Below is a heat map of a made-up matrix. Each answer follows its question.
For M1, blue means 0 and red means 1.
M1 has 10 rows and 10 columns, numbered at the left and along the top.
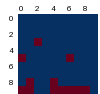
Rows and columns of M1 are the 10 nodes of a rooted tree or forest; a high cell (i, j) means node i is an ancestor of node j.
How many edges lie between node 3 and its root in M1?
0
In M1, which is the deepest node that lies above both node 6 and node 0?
5
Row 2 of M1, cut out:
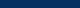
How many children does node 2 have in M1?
0
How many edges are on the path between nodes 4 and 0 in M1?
4
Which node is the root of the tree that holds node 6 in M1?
9
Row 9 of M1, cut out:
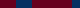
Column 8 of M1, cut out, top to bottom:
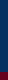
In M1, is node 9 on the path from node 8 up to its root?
yes
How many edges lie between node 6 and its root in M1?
2
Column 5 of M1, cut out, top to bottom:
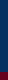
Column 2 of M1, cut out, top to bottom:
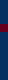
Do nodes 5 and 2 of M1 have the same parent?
no
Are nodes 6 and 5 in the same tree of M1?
yes
